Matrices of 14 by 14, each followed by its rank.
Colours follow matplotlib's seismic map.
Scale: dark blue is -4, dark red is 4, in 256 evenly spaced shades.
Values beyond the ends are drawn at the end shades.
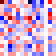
three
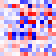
three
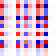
one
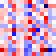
three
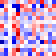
three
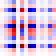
one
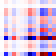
one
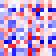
three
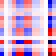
one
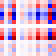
one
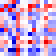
three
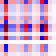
one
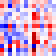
three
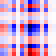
one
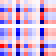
one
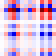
one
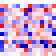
three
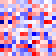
three
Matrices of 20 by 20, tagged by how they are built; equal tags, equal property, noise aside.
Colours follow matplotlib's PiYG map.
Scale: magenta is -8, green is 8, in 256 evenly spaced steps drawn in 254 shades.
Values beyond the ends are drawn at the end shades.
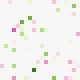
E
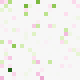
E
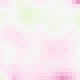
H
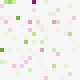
E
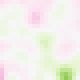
H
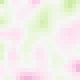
H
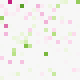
E
